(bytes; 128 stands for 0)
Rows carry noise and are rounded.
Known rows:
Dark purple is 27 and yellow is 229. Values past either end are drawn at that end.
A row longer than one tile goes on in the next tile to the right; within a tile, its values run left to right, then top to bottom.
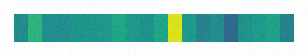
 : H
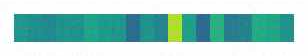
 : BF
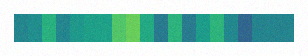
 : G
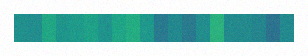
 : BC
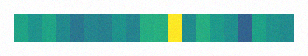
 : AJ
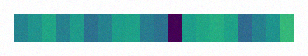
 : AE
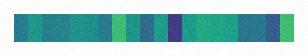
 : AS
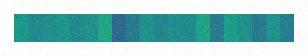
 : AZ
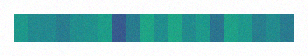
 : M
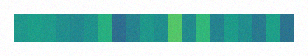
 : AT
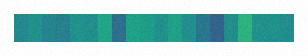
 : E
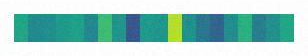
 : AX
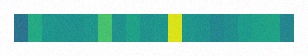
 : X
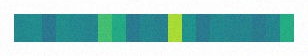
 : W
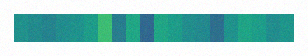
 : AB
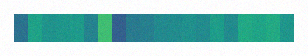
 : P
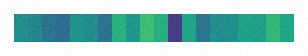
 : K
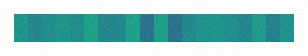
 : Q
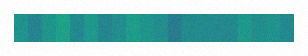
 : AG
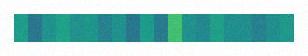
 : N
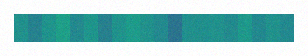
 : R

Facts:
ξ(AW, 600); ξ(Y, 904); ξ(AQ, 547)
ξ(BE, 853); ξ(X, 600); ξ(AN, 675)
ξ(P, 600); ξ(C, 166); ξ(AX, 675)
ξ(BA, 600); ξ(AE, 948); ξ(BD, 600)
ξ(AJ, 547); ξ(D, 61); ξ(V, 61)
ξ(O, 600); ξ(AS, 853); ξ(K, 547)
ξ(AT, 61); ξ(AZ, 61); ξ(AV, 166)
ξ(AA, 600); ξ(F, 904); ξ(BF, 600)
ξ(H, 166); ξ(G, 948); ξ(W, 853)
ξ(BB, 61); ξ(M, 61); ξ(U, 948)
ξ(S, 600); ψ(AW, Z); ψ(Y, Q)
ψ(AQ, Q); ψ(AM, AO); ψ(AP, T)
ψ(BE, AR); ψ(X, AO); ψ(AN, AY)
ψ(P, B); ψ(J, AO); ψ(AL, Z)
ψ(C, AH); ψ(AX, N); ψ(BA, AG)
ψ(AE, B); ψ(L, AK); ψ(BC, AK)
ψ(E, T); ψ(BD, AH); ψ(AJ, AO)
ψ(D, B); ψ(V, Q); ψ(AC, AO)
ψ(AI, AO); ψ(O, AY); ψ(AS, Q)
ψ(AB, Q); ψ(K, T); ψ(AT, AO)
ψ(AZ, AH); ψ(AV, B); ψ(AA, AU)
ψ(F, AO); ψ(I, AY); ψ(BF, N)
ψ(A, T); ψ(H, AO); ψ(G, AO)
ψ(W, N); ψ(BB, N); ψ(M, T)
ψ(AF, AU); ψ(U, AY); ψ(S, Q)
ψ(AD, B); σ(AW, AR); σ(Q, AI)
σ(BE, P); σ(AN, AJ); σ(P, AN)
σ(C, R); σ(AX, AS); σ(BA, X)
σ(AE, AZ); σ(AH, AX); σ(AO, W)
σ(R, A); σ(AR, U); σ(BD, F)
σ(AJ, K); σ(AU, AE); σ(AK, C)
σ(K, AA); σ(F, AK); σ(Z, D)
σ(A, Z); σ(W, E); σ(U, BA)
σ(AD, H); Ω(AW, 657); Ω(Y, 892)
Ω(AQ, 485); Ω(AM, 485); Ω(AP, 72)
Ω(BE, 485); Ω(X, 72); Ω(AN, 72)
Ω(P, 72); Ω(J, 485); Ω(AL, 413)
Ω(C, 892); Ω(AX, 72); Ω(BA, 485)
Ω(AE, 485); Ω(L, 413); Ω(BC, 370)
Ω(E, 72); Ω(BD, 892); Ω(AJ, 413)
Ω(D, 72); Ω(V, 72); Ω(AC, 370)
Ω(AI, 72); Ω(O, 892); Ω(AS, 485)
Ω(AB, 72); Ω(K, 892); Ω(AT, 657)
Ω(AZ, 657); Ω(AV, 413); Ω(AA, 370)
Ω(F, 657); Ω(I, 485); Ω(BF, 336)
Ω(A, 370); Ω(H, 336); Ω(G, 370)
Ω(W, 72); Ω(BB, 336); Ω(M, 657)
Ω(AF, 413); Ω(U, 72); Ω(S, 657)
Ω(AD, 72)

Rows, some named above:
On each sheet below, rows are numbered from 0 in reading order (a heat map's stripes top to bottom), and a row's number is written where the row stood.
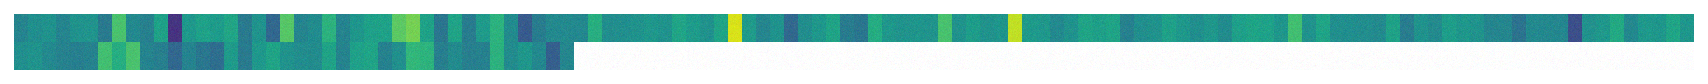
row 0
AQ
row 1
G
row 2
H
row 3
X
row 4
AO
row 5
B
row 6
U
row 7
A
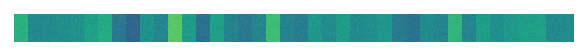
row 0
BB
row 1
AW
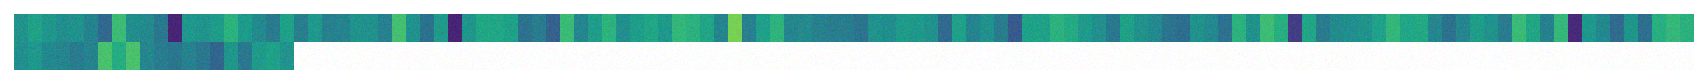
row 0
I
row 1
AS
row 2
AC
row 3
BA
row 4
K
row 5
Y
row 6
U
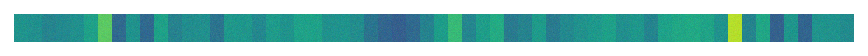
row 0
V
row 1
AV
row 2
F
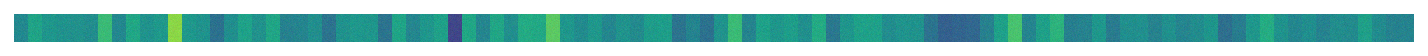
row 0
AI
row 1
BD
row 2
S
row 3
AV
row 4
T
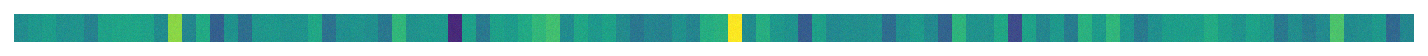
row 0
F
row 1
O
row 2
AJ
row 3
C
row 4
AA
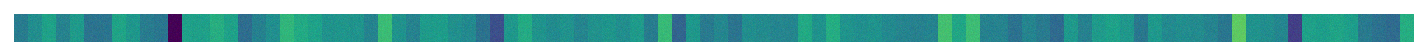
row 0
AE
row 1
AN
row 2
AD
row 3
U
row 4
BE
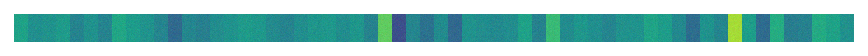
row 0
AY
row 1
D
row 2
BF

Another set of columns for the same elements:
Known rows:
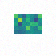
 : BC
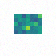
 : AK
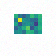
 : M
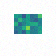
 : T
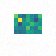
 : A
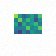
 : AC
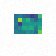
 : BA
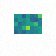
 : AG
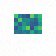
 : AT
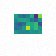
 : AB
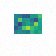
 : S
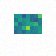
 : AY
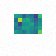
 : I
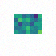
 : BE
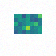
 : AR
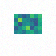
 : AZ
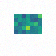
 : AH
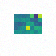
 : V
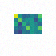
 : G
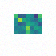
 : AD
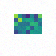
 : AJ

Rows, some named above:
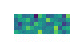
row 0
AS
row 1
D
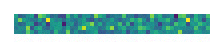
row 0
D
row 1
AE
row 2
Q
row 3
AO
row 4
BF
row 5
AS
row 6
A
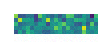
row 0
AV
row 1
AA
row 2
W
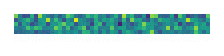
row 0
H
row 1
AA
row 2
M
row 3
BB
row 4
AQ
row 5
AI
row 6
P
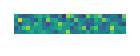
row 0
AW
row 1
AQ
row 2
AT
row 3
U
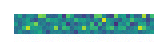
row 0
Q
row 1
AI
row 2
X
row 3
F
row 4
Y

